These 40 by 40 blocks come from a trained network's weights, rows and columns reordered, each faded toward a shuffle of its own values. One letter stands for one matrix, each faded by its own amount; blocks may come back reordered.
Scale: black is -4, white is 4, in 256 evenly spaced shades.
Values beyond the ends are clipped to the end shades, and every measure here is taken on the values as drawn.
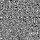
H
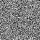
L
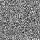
L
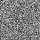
L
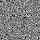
H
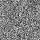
L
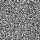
L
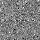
H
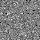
H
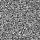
L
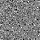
H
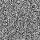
L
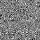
H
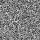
L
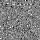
H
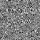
H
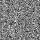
L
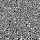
H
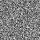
L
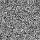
L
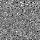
H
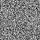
L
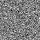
L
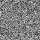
L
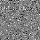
H
